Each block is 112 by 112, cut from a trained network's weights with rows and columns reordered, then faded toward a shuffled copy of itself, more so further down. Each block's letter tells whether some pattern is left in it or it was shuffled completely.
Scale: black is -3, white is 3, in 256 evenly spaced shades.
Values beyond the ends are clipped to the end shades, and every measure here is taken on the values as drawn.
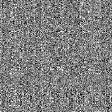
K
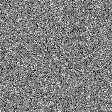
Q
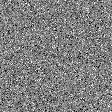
Q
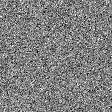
Q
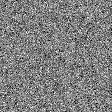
Q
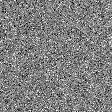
Q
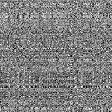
K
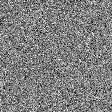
Q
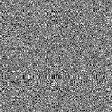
K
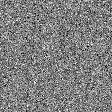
Q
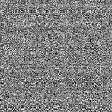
K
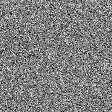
Q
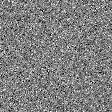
Q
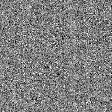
K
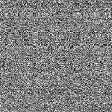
K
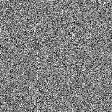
K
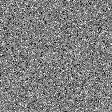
Q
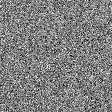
Q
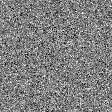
Q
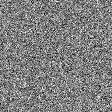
Q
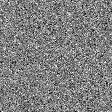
Q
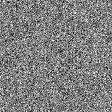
K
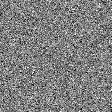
K
